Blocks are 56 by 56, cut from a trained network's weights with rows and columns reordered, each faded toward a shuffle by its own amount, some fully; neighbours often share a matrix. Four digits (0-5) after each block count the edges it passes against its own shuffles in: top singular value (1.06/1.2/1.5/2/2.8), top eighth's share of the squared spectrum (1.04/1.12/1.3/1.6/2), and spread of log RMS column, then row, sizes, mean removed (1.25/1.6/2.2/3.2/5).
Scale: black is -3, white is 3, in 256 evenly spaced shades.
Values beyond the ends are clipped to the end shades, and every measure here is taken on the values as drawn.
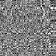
3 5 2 3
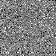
2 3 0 1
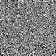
2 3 1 1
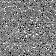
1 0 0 0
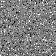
0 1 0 0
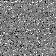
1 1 0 0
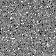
0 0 0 0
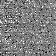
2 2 1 0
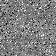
0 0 0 0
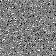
0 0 0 0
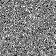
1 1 0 0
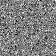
0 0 0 0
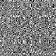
3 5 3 2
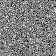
1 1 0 0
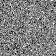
1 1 0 0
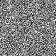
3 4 1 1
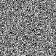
3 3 1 0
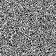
1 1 0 0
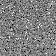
1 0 0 0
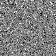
1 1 0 0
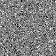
2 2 0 0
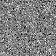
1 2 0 0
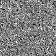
2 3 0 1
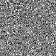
3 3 1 1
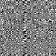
4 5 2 3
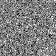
1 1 0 0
